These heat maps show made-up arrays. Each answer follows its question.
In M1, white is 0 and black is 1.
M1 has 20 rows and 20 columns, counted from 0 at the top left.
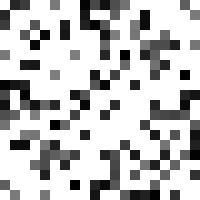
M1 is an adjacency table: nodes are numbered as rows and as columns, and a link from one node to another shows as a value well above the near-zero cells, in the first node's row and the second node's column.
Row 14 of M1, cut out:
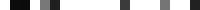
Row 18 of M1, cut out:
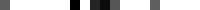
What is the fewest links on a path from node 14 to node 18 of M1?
3
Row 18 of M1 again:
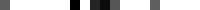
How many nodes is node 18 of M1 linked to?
6
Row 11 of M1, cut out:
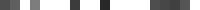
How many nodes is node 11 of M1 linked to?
9
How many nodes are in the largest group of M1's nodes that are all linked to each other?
4
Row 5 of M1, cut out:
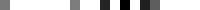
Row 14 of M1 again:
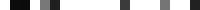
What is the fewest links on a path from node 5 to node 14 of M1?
1
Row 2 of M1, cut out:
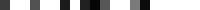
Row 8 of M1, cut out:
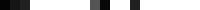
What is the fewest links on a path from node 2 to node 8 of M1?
1
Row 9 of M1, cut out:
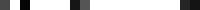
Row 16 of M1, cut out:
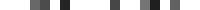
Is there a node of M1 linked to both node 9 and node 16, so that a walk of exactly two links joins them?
no
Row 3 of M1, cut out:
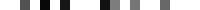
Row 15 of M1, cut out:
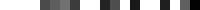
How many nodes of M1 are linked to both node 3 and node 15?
6
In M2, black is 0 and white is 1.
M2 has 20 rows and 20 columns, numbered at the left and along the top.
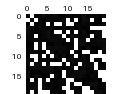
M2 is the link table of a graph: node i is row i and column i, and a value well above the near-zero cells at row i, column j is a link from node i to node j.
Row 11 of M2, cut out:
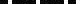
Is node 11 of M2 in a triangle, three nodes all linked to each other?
yes
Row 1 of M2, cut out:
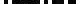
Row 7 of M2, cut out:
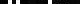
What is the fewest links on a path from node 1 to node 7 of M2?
2
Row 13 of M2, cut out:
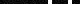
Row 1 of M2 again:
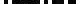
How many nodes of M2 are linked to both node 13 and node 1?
1
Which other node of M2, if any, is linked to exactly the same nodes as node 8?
node 7
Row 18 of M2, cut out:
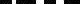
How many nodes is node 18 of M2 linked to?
5
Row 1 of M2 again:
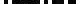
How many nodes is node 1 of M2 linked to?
6
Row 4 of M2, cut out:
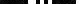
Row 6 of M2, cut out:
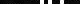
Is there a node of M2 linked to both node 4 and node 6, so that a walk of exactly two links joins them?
yes
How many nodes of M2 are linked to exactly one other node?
1
